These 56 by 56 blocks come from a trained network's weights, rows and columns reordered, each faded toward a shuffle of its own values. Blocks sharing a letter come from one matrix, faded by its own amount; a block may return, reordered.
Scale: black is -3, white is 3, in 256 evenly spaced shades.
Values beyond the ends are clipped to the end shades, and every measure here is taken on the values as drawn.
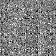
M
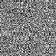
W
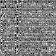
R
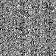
M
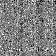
M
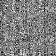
M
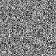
W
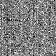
M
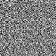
W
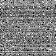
R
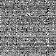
R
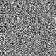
W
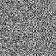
W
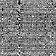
R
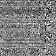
R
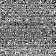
R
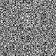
W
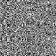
W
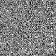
W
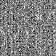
M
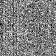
M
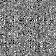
M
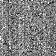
M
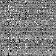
R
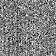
M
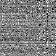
R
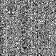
M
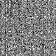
M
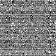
R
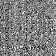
M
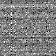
R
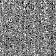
M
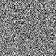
W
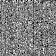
M
